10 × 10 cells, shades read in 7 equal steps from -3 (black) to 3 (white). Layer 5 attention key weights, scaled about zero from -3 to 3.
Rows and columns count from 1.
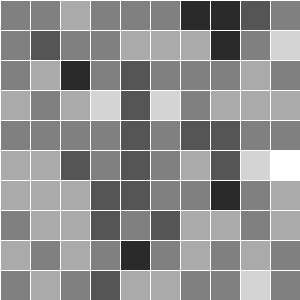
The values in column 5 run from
-2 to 1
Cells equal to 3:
1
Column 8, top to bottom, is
-2 -2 0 1 -1 -1 -2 1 0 0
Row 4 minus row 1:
1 0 0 2 -1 2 2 3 2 1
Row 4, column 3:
1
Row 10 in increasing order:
-1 0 0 0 0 0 1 1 1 2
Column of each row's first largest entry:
3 10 2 4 1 10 1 2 1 9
